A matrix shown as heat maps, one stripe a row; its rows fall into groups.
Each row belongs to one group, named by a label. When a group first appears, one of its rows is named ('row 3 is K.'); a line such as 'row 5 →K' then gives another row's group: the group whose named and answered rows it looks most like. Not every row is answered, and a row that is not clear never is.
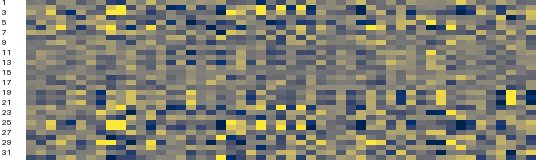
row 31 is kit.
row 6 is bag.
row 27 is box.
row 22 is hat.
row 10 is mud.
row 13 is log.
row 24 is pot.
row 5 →log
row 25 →hat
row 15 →mud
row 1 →pot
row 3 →hat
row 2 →hat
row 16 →pot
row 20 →mud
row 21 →mud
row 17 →box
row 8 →pot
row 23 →bag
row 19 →mud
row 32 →pot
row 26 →hat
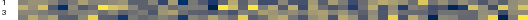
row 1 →log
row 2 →hat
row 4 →kit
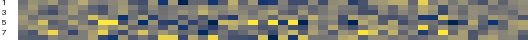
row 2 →box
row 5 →hat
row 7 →bag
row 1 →log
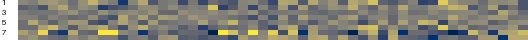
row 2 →pot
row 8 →kit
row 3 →mud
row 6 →bag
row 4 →pot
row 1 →bag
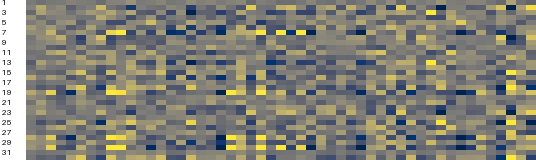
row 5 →pot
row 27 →mud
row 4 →bag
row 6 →log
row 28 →hat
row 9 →kit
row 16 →log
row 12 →mud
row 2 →kit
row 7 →hat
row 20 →box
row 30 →hat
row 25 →mud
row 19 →hat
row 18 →mud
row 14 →box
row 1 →mud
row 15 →mud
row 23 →kit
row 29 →log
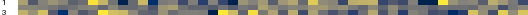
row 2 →kit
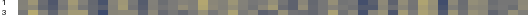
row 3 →box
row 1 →box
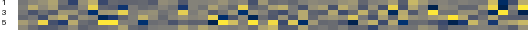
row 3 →mud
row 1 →kit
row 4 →pot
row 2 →kit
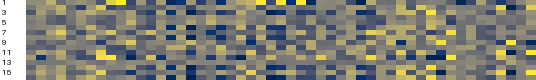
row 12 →bag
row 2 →kit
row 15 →kit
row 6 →log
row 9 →mud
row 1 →hat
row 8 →log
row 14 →log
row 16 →log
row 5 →box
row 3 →log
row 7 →bag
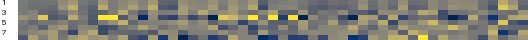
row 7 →kit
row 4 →hat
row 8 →log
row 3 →box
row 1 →mud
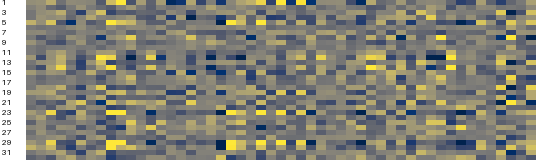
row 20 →kit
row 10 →mud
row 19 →hat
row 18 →kit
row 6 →mud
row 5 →hat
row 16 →mud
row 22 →pot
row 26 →pot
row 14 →bag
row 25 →box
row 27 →box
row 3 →kit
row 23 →hat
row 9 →box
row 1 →hat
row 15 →log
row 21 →mud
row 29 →hat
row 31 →kit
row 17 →mud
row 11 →bag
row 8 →mud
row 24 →box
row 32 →pot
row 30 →hat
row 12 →bag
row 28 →kit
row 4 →log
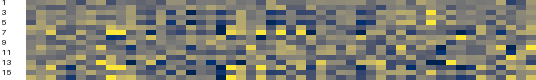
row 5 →log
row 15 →log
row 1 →kit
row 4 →box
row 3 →log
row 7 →hat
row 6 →hat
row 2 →box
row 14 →hat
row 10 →kit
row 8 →pot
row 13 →bag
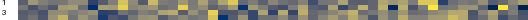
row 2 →mud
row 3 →pot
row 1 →box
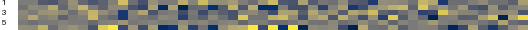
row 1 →box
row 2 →log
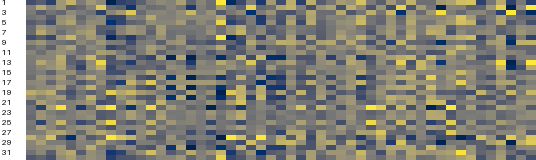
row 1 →pot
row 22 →bag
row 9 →kit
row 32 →pot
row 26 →box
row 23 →box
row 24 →box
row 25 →bag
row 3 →mud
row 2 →kit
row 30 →log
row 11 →bag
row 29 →kit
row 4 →pot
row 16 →log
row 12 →log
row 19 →hat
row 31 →pot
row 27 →bag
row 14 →kit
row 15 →pot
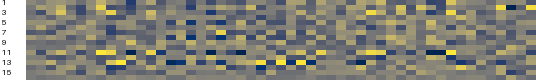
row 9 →box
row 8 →log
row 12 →box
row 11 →bag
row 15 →kit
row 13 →hat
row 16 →mud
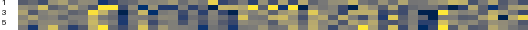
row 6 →bag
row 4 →kit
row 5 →bag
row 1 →pot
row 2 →hat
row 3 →bag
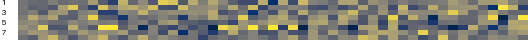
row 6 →hat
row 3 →pot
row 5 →kit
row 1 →pot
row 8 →bag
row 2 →mud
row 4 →kit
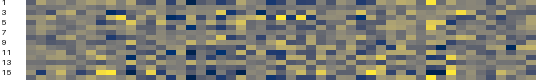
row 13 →box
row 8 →pot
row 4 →hat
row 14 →bag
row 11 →log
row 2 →mud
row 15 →bag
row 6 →log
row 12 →bag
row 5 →box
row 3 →pot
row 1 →log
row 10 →kit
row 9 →box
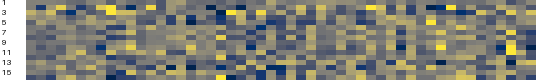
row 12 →pot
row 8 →pot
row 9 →mud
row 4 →log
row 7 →mud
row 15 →pot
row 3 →hat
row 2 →bag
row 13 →kit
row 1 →kit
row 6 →pot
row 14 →log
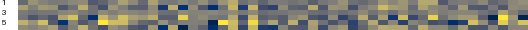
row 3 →mud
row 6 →log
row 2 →log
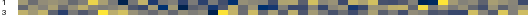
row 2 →log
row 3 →hat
